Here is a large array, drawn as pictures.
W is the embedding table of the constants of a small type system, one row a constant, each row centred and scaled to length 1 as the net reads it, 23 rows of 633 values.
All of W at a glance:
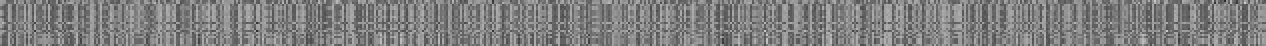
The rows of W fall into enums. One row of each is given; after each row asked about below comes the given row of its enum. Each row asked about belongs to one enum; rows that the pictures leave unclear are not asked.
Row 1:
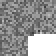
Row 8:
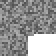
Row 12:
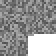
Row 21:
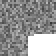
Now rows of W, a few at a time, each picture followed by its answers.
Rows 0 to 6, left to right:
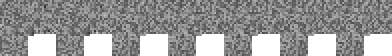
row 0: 1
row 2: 12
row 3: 8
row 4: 8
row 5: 12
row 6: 12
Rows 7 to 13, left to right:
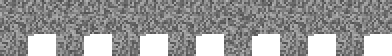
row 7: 12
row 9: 12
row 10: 12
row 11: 1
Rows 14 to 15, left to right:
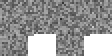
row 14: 8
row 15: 1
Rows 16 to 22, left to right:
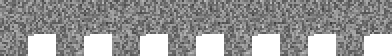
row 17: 21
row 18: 8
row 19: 21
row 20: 21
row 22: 8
